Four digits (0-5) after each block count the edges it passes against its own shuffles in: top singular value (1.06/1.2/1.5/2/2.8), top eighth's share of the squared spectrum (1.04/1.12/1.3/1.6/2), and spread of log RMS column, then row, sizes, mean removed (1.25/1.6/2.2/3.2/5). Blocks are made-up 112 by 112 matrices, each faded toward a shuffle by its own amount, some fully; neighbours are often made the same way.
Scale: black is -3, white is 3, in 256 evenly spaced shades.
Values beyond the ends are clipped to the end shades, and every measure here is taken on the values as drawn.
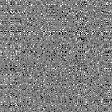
5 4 3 3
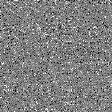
3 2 1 2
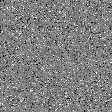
2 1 0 0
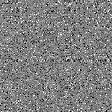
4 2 1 1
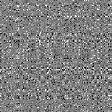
5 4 3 3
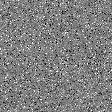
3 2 0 0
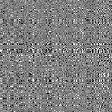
5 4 3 4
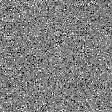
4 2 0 0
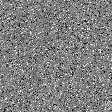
0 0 0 0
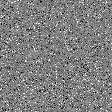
0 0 0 0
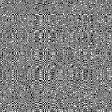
5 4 3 3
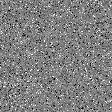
2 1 0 0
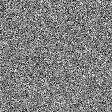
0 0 0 0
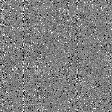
4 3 2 1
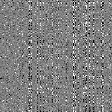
5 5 4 2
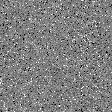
2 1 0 0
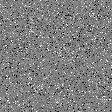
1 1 0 0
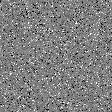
0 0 0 0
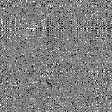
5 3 2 3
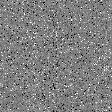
1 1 1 0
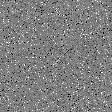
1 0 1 0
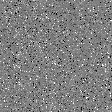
1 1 1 0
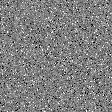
0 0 0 0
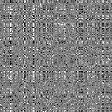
5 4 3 3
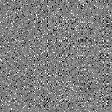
4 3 2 2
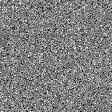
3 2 0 0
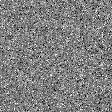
2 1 0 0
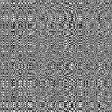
5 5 4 4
